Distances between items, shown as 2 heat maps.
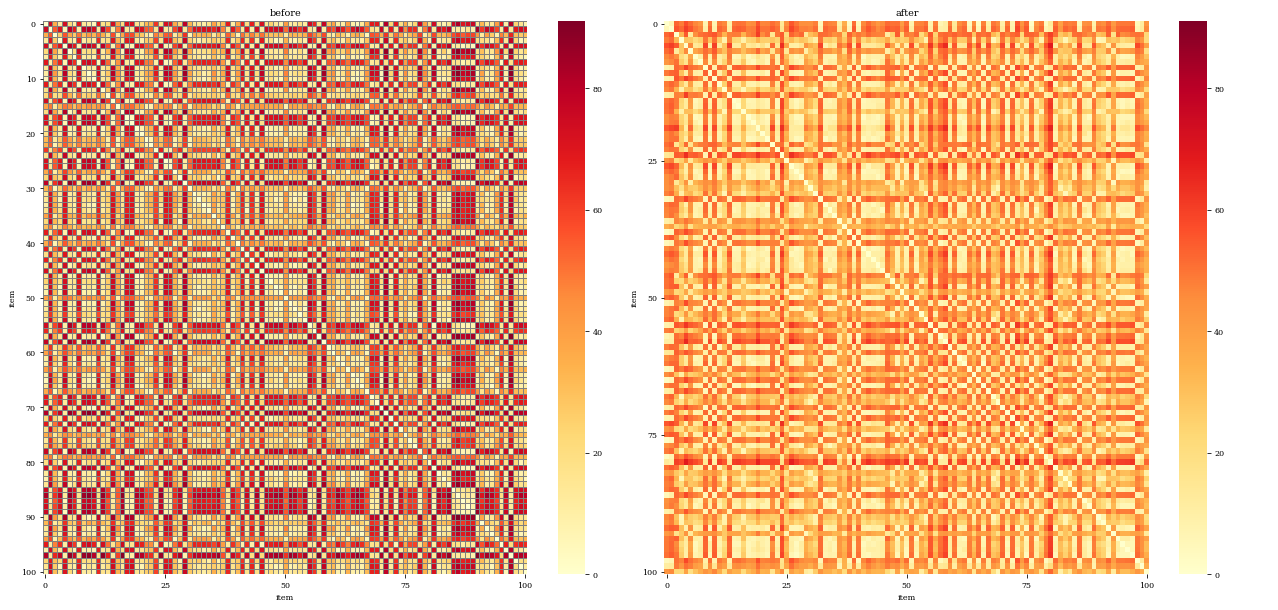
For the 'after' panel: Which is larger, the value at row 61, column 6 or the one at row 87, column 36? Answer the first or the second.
the second
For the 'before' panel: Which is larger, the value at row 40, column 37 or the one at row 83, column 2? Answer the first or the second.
the second
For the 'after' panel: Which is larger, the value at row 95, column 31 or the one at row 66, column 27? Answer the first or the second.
the first
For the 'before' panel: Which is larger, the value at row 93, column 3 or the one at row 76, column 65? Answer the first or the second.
the second
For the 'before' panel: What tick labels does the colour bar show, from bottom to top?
0, 20, 40, 60, 80
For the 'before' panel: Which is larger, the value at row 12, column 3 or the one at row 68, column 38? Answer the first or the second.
the first
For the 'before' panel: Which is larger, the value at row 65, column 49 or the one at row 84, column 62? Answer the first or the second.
the second
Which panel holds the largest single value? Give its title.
before
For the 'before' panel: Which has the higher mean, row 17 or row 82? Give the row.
17
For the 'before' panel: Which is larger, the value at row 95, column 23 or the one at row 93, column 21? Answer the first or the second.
the second
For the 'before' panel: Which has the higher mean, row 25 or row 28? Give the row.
25
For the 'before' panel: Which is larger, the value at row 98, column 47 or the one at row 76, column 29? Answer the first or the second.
the second
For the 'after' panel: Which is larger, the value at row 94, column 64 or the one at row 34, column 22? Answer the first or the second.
the second
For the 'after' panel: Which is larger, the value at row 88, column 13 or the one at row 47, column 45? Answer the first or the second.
the first
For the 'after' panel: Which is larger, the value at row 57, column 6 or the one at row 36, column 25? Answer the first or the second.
the first
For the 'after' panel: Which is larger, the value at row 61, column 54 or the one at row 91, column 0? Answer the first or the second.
the second
